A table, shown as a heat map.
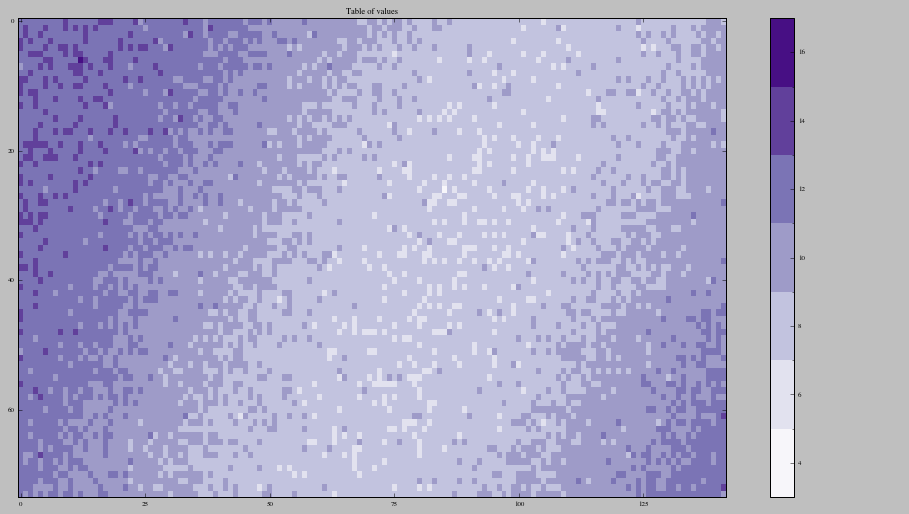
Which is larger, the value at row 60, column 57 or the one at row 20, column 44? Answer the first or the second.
the second
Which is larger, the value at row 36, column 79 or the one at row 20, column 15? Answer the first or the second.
the second
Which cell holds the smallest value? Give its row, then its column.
26, 85
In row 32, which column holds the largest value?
3
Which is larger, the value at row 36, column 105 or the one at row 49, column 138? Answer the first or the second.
the second
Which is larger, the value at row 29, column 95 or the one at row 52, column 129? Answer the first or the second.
the second
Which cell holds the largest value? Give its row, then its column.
6, 12
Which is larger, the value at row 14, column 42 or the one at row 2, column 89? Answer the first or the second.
the first
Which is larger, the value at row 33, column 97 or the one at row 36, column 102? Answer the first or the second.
the second
